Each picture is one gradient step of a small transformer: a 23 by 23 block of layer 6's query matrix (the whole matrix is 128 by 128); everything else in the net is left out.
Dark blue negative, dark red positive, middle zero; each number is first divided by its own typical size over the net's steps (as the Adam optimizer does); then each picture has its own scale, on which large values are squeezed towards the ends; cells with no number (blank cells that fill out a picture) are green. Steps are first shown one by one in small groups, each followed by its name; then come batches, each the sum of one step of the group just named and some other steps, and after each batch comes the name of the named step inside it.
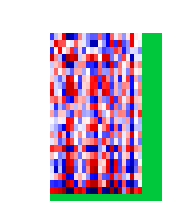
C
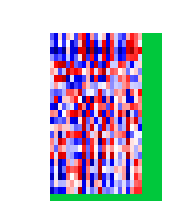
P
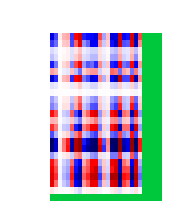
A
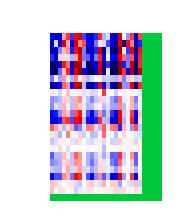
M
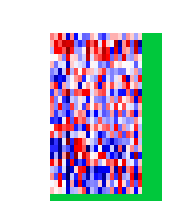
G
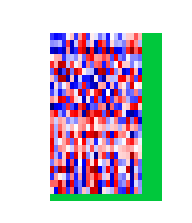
P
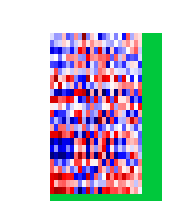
A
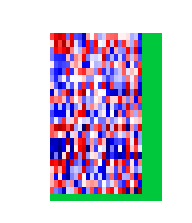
G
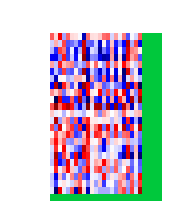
M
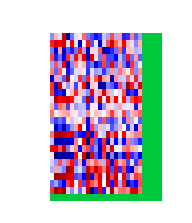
C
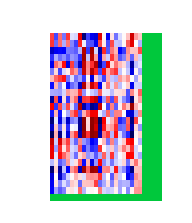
P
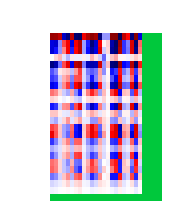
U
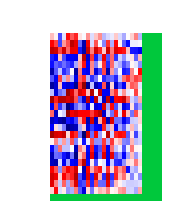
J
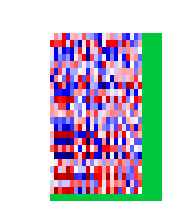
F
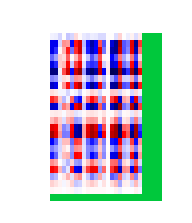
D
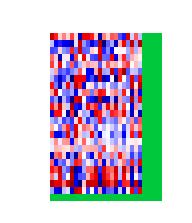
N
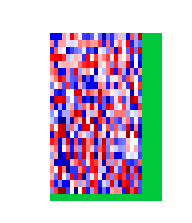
U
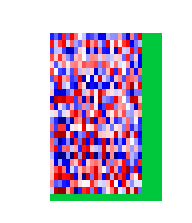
F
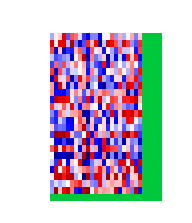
F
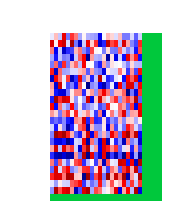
F
